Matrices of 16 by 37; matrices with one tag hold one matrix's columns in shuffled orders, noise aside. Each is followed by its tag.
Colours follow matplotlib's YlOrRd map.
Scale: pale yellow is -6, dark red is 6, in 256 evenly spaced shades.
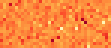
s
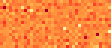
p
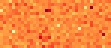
p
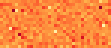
p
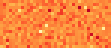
p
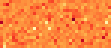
s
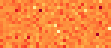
p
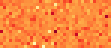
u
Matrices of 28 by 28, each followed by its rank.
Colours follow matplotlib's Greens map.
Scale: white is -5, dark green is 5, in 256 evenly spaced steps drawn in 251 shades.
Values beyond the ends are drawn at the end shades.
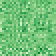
five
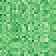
five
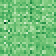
five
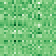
three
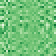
three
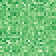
five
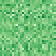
five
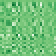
three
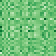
three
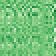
three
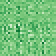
five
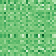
three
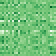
three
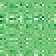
three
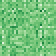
five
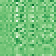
three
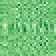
five
